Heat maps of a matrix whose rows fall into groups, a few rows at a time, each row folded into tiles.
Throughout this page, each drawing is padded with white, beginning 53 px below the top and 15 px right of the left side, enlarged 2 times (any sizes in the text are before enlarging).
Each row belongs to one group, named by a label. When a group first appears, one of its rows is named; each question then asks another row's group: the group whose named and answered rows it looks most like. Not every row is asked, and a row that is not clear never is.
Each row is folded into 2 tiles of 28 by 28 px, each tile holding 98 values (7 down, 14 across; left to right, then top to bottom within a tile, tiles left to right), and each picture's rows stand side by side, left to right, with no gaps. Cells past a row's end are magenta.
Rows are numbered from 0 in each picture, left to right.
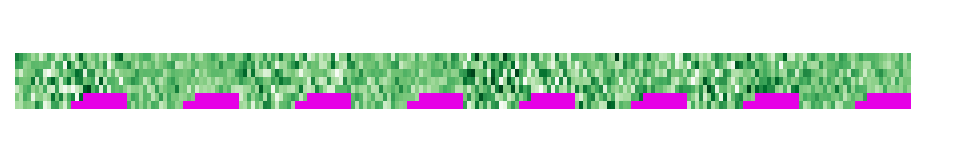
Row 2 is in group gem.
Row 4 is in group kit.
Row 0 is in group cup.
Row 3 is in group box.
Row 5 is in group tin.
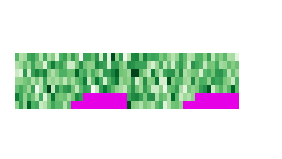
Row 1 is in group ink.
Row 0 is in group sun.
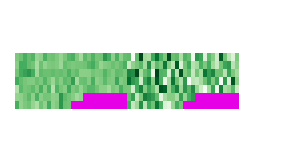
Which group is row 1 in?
kit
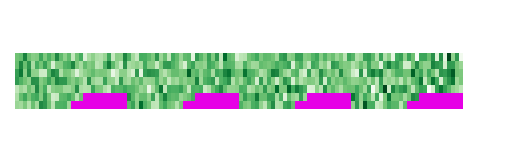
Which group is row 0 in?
gem
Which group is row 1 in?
sun
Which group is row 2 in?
kit
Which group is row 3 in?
sun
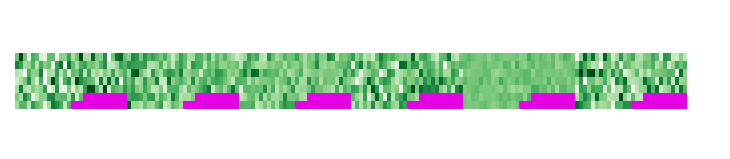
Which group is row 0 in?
cup
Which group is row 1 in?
ink
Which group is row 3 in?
tin
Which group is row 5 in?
ink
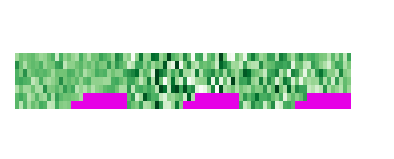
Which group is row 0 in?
box
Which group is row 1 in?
kit
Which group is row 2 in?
kit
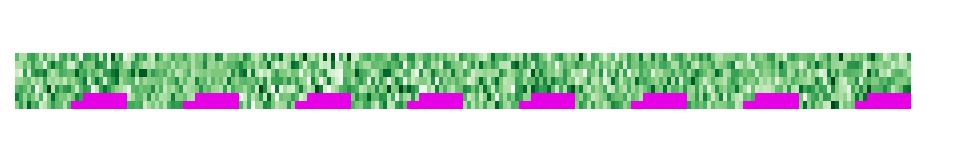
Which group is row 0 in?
sun
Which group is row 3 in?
kit
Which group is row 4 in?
tin
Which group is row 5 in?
cup
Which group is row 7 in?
tin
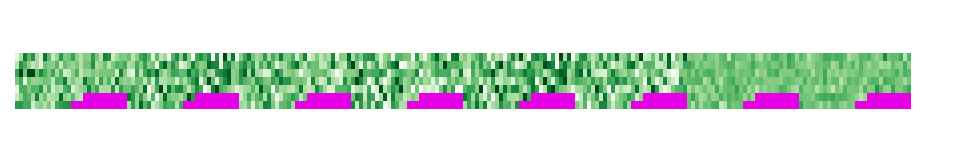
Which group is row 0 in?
ink
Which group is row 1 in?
sun
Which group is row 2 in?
gem
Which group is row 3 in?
box
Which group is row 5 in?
gem
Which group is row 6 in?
box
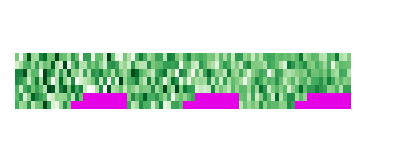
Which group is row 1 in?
kit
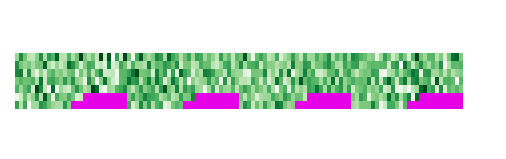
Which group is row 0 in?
gem
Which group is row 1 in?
kit
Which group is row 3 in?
cup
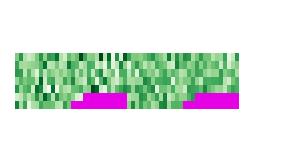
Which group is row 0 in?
gem
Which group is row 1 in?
tin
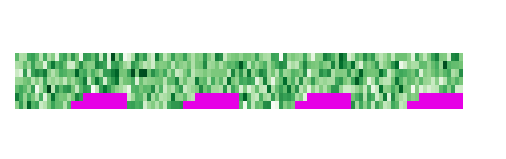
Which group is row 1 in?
ink
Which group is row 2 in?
box
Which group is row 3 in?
box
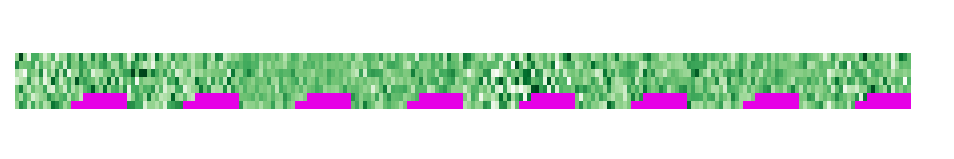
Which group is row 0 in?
cup
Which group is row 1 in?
ink
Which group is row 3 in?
sun
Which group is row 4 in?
cup
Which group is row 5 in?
tin
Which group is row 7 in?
cup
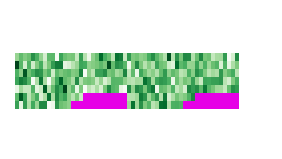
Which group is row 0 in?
box
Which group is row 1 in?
tin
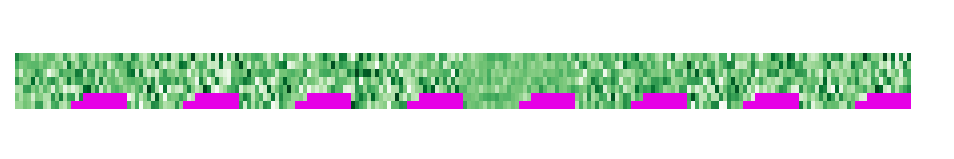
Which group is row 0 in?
cup
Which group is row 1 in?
gem
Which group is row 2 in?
box
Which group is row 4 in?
gem
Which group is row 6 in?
box
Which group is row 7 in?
gem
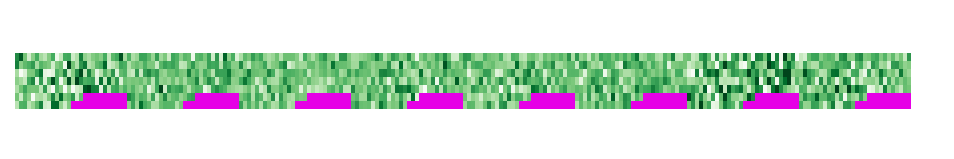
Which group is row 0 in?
cup
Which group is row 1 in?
sun
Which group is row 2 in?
box
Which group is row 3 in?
kit
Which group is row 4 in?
cup
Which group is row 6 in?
sun
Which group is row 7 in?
kit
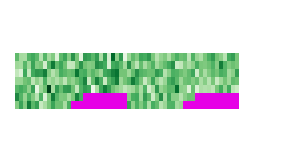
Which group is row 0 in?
sun
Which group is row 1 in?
box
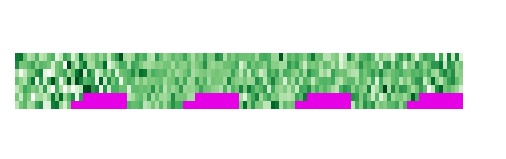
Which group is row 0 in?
cup
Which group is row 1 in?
ink
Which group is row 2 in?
tin
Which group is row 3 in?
sun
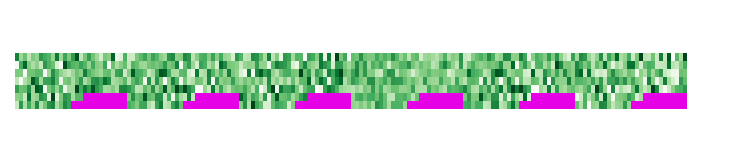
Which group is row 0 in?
tin
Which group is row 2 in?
sun
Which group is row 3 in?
gem
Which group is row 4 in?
kit
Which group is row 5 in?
gem
